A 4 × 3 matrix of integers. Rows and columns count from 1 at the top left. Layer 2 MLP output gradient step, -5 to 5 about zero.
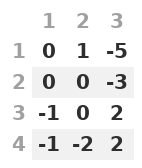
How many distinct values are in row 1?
3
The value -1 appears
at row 3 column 1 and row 4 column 1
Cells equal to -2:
1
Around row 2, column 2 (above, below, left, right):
1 0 0 -3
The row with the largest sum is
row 3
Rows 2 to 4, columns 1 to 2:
0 0 / -1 0 / -1 -2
